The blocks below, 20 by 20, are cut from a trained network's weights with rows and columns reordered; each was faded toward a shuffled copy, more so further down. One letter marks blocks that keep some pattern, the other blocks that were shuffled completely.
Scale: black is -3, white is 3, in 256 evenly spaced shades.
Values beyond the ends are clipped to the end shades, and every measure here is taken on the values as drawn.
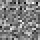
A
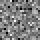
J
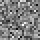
J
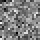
J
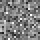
J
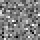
J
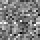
A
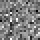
A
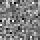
A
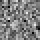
A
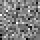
J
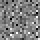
A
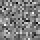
A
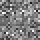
A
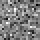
J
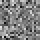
A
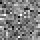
J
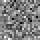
J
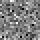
J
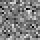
J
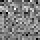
A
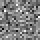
J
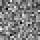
J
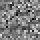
J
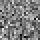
J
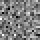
A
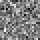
J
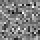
A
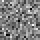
J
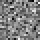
J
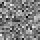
J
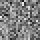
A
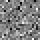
J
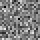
A
